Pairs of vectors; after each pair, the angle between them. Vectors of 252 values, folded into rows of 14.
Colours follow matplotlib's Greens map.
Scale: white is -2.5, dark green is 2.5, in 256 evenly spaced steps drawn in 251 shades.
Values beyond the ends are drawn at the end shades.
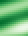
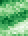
nearly parallel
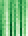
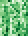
partly opposed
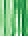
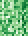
partly aligned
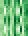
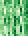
nearly parallel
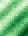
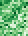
partly opposed
